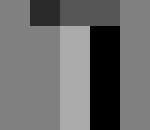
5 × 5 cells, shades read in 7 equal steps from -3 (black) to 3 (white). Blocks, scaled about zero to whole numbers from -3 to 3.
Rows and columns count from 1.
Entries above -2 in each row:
4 4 4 4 4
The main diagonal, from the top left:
0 0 1 -3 0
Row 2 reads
0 0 1 -3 0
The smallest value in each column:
0 -2 -1 -3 0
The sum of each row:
-4 -2 -2 -2 -2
